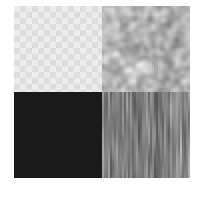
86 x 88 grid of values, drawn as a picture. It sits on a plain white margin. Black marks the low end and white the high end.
It is made of 2 by 2 panels. Panel 1,1: very high, checkered, faint in contrast. Panel 1,2: high, blotchy. Panel 2,1: very low, flat. Panel 2,2: middling, streaked downward.
